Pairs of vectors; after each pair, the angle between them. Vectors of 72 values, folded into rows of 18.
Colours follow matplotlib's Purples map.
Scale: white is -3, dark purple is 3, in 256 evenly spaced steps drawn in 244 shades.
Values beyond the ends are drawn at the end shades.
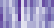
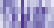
nearly opposite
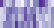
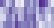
nearly parallel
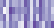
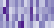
nearly opposite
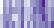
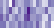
partly opposed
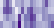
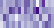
orthogonal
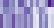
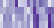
nearly opposite
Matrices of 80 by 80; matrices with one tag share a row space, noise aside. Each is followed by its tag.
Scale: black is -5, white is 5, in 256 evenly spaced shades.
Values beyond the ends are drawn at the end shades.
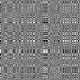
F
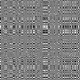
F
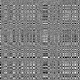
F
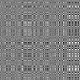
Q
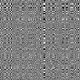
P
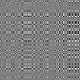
Q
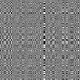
P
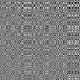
Q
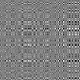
Q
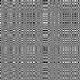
F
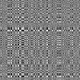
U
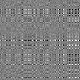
Q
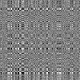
U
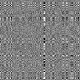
P
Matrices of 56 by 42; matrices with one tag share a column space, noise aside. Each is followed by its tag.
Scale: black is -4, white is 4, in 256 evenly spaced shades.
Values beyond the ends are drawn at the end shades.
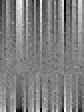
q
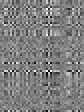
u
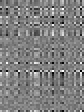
u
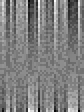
q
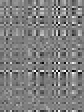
u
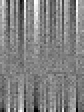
q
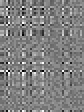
u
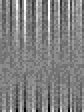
q
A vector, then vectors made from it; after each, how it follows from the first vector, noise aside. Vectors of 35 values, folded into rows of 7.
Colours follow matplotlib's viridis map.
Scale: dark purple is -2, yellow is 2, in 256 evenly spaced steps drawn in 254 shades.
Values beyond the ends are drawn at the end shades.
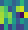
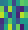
sign-scrambled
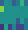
partly zeroed
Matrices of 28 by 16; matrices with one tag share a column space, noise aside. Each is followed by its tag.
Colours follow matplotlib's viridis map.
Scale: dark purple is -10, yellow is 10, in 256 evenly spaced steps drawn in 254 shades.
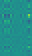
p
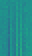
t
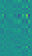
p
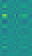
p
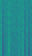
t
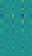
p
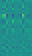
p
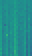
t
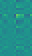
p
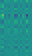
p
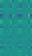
p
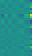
p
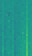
t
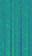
t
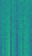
t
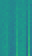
t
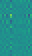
p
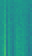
t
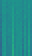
t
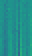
t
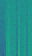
t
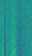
t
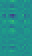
p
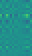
p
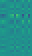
p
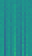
t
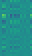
p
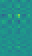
p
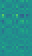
p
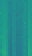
t
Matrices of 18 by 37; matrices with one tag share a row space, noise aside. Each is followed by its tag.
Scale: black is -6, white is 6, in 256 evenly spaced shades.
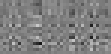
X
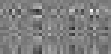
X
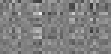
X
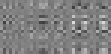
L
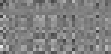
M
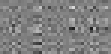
X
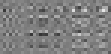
L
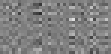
X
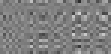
L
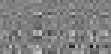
X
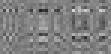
L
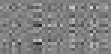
X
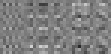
L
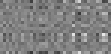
L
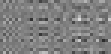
L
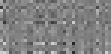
M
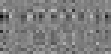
M
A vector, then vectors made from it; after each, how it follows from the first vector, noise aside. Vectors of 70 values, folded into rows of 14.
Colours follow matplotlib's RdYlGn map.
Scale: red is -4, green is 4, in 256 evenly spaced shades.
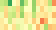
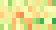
wrapped around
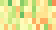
copied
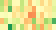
wrapped around
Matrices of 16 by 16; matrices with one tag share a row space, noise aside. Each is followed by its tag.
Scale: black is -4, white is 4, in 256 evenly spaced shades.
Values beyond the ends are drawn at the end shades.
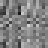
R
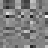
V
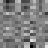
V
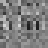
R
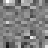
V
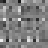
R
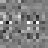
R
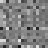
R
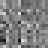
R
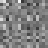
R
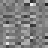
V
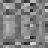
V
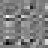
V
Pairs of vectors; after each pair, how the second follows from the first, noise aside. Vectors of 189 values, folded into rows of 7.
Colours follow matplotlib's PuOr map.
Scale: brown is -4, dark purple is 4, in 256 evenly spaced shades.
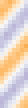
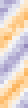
negated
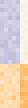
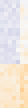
shrunk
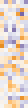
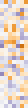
negated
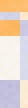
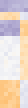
negated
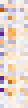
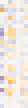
shrunk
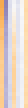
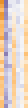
copied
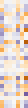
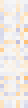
shrunk
